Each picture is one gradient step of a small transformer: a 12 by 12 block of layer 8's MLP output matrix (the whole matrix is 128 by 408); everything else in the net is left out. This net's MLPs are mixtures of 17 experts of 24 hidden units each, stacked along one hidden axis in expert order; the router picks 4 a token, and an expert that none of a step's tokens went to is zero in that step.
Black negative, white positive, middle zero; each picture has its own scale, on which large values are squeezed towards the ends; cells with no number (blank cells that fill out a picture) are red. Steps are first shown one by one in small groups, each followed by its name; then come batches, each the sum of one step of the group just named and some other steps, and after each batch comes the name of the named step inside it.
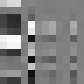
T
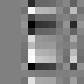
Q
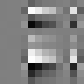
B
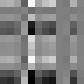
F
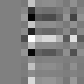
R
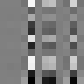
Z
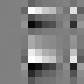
B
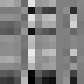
F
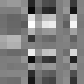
T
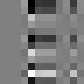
Q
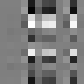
Q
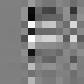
R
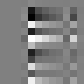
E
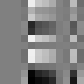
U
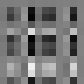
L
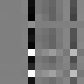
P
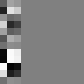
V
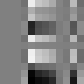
U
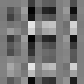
L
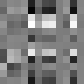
V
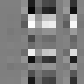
P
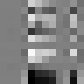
U
